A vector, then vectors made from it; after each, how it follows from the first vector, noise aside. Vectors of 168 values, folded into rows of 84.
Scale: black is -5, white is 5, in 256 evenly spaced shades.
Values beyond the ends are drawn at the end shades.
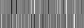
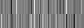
sign-scrambled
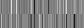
sign-scrambled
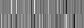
sign-scrambled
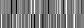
scaled up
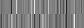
sign-scrambled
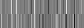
sign-scrambled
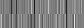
sign-scrambled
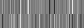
wrapped around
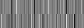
sign-scrambled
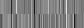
sign-scrambled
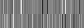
wrapped around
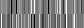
scaled up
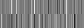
sign-scrambled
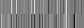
sign-scrambled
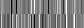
scaled up
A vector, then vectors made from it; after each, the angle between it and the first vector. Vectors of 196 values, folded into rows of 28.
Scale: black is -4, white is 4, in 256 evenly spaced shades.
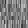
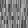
nearly parallel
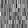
partly aligned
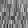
partly aligned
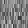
orthogonal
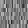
partly opposed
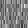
partly aligned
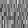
partly aligned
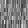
nearly opposite
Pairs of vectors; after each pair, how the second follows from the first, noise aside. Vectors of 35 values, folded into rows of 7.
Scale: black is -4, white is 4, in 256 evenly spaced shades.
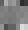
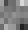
negated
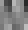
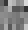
sign-scrambled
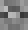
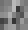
shuffled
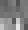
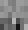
negated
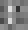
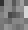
shuffled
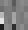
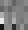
copied
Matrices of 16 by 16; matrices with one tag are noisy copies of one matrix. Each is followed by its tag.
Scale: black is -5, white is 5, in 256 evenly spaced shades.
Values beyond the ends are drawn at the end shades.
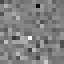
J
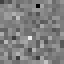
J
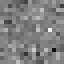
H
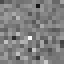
J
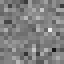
H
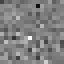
J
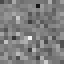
J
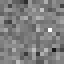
H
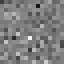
J
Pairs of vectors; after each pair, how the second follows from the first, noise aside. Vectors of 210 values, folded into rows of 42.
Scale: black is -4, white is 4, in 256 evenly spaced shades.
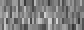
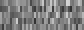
shuffled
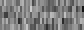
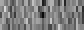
shuffled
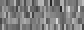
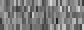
sign-scrambled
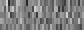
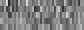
sign-scrambled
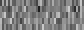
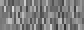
shuffled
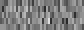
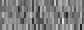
shuffled
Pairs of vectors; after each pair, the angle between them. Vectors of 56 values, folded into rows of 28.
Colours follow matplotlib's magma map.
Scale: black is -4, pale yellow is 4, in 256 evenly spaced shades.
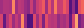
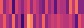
nearly opposite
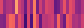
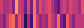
nearly parallel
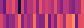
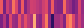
partly aligned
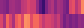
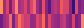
orthogonal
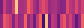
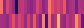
nearly opposite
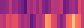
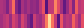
partly aligned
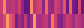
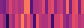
nearly opposite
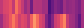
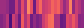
partly opposed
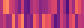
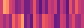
nearly parallel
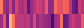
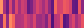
nearly parallel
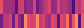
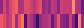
nearly opposite
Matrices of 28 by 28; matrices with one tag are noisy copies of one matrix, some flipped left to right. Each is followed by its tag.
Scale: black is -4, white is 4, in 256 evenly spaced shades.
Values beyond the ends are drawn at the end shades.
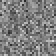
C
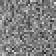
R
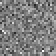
R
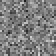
C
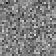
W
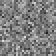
C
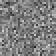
W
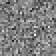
W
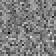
C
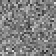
R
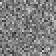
R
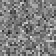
C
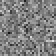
C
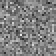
W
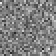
R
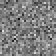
W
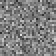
W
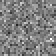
C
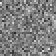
R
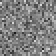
R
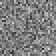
R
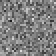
R
